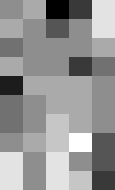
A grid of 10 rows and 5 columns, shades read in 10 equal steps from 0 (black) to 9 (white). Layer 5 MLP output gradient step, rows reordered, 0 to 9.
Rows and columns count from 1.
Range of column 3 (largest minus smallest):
8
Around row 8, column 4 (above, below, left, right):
6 5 7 3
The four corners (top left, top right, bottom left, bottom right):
5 8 8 2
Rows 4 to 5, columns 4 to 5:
2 4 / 6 5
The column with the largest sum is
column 3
